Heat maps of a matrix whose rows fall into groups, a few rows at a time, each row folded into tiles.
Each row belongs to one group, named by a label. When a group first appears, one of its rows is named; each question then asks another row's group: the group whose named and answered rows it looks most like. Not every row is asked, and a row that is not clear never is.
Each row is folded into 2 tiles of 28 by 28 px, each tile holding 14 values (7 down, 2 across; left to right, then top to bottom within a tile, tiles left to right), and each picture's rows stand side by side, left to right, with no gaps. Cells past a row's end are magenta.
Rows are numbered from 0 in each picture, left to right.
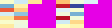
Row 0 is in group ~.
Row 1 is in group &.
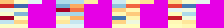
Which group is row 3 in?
&
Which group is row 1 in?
~
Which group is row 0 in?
&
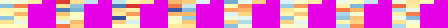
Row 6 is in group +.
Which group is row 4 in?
~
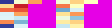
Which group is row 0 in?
~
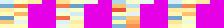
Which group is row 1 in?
&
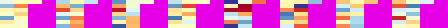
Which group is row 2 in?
+
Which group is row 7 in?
&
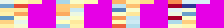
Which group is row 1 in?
+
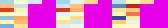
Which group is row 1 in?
~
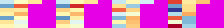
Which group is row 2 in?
+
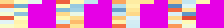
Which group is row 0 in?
&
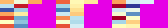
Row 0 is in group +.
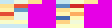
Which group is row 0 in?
+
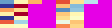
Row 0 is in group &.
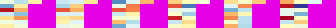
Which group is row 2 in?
~
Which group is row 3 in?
&
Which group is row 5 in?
&
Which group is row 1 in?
~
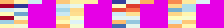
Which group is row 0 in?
&
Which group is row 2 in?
~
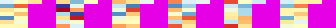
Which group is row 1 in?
~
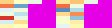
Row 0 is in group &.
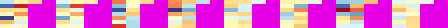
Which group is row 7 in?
+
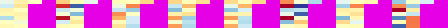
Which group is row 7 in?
+
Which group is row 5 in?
&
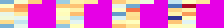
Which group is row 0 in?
~
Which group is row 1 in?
~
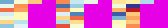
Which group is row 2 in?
+
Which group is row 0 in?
~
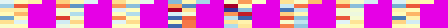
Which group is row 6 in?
&
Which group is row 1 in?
&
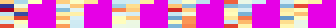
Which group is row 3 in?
+
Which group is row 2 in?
~
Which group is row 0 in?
~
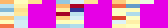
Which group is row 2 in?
&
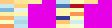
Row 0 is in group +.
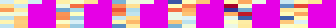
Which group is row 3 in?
~
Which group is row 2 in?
+
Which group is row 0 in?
+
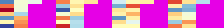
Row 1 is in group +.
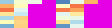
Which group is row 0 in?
+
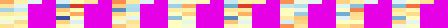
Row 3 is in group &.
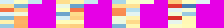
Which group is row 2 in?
+
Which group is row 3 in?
&
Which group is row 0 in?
+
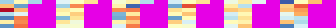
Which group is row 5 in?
~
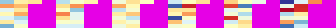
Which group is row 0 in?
~
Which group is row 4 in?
&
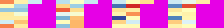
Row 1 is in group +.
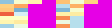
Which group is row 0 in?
+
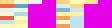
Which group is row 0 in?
&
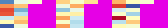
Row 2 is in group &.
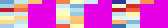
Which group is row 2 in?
~
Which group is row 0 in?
~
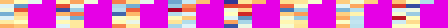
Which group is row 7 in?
&
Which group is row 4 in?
~
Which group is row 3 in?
~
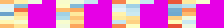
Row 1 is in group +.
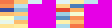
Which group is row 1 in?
+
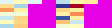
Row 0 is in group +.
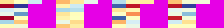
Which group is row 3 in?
&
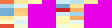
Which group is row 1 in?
~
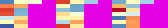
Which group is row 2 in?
+
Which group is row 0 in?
+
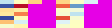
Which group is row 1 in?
&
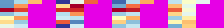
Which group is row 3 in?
+
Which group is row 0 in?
~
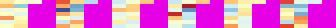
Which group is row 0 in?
&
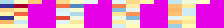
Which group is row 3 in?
+
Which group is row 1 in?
&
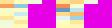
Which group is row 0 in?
&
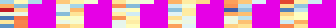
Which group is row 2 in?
&
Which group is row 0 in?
+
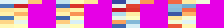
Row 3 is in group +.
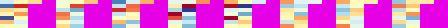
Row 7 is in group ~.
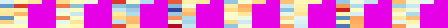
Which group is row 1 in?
&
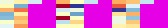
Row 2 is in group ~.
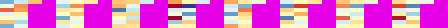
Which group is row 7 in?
&
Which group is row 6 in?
&
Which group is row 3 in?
&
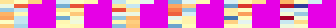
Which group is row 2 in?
+
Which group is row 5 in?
&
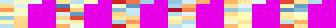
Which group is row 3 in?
~
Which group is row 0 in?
+
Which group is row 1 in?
~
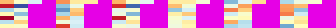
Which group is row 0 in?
&
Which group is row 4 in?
~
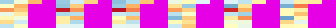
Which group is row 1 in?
~
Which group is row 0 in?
~
